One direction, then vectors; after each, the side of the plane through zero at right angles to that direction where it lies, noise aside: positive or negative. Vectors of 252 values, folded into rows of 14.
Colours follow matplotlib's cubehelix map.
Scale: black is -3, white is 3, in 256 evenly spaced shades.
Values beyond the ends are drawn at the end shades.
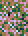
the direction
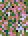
negative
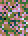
negative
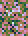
negative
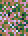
positive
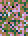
negative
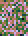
positive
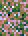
positive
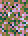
negative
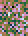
negative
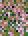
negative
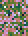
positive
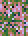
negative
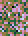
negative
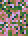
positive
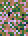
positive
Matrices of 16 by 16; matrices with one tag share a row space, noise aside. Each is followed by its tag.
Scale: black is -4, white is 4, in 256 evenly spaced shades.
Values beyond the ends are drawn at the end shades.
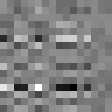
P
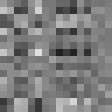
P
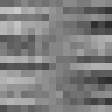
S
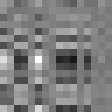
P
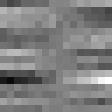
S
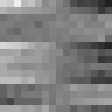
S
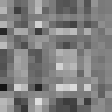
P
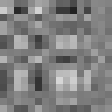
P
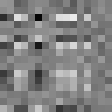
P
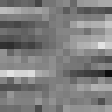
S
